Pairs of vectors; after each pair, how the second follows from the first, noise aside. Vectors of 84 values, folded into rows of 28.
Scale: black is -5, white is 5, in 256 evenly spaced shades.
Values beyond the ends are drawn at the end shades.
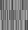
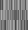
reversed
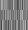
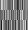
scaled up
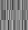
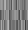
shuffled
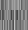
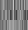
reversed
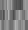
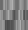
reversed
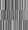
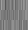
shrunk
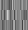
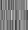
shuffled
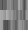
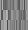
sign-scrambled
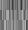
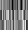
scaled up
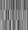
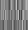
reversed
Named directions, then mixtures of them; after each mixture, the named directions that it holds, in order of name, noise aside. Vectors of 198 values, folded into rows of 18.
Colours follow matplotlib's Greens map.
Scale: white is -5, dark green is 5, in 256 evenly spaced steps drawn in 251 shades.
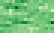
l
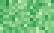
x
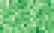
x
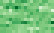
l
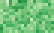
l, x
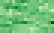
l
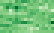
l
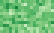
l, x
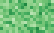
l, x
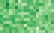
l, x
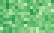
l, x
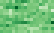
l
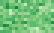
l, x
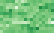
l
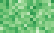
x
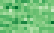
l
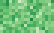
x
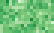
l, x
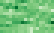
l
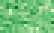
l, x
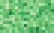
l, x
